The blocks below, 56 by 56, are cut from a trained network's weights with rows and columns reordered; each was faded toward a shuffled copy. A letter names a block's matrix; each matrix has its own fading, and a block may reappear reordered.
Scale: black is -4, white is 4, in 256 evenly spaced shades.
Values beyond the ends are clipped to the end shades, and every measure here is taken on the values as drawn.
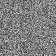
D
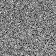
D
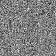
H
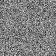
D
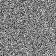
D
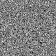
D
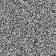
D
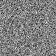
D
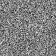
D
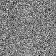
H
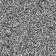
D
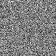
D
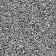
D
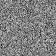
D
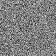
D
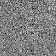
H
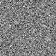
H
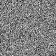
H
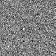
H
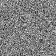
D
